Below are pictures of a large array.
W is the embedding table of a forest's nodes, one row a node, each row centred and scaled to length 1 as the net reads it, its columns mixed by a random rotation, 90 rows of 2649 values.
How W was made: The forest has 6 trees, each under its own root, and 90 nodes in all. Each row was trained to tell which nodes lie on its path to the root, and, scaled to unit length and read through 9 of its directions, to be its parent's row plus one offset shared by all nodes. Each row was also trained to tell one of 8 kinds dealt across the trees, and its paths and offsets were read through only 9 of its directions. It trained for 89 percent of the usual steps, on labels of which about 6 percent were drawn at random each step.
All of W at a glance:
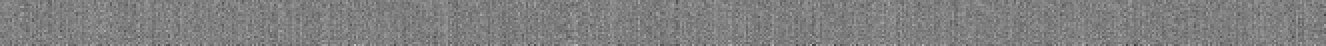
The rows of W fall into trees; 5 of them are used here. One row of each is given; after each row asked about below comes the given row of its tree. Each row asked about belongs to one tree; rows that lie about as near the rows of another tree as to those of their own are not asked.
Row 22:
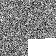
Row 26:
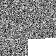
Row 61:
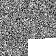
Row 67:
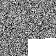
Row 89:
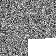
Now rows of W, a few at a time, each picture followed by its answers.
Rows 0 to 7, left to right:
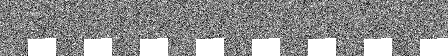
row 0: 89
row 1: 67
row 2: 22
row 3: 89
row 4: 61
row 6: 22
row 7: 67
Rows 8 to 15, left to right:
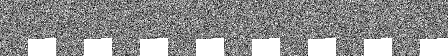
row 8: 22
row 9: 67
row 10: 61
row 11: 61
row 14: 67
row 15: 61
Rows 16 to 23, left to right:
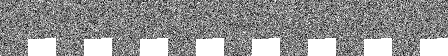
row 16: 89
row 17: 89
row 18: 61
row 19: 61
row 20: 22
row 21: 61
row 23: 89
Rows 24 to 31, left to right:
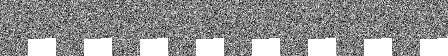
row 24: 67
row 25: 89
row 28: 67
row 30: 89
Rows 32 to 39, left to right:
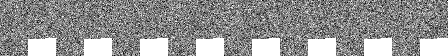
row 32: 22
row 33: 61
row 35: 22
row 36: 61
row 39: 89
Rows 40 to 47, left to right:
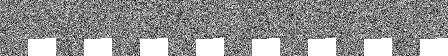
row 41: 67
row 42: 89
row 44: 61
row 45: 89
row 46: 89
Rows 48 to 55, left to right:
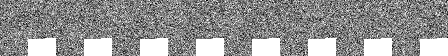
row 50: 67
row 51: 61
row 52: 61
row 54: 61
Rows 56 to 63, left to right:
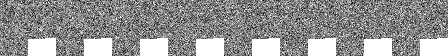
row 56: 89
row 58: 22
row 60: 61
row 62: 61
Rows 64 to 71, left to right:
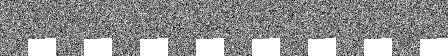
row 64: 89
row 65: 26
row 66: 89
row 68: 89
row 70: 89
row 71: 61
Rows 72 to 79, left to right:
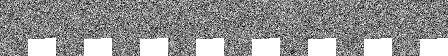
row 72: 89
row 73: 22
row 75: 22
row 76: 89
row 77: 67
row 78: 61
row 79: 61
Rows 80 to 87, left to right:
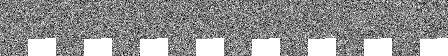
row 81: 61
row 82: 89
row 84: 61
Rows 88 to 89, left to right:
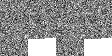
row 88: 89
